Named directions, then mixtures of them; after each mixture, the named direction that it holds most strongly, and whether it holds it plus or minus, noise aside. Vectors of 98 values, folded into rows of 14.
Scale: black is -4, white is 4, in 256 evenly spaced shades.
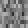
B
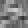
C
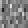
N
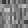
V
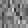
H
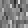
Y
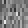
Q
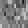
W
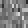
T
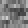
C, minus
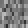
B, plus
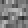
C, plus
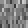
W, minus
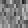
W, plus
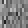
Q, minus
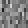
N, plus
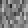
N, minus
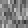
H, minus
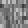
V, minus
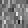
H, minus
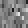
T, plus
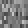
B, minus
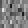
N, minus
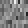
Y, minus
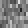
Y, plus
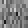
Q, minus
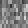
N, minus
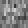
W, minus
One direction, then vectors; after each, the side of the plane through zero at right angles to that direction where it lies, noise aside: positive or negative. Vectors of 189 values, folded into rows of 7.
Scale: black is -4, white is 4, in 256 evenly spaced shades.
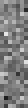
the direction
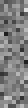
negative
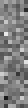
positive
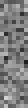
negative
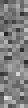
negative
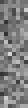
negative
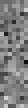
negative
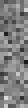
negative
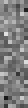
positive
